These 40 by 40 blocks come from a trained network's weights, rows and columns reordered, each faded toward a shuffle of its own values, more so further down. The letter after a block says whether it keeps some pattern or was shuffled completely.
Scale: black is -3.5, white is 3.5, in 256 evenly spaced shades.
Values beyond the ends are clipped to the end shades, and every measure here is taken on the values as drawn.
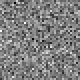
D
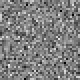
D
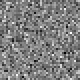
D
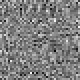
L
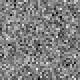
D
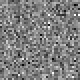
D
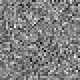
D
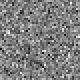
D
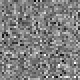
L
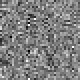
L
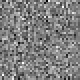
L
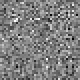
L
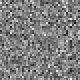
L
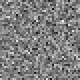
D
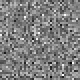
L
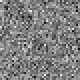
D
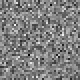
D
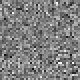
L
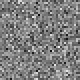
L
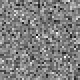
D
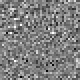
L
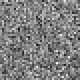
D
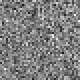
D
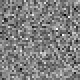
D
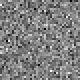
D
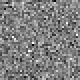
D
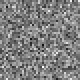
L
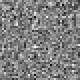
L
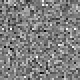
D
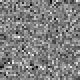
L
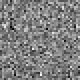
L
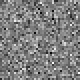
L
